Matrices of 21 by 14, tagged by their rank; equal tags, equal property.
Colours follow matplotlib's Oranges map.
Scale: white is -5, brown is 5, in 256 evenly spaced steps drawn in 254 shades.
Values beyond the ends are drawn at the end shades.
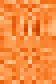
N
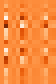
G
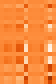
G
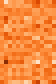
N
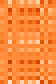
G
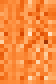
N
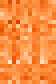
N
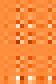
G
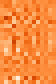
N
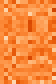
N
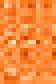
N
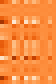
G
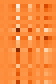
G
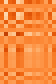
G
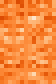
N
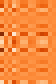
G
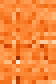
N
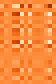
G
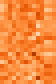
N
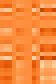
G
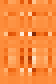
G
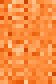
N
